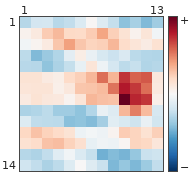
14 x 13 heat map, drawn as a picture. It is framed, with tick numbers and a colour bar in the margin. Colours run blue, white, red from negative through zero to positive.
The ninth with the highest average is the middle right. In the middle right lies a patch that is higher than the rest. Overall the values sit about 50% of the way up the scale. Horizontal stripes repeat 3 times down the table. The middle left is the calmest part.
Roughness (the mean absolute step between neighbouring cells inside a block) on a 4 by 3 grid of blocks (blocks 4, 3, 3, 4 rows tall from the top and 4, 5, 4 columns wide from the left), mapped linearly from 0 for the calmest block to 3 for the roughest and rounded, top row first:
111 / 013 / 013 / 000
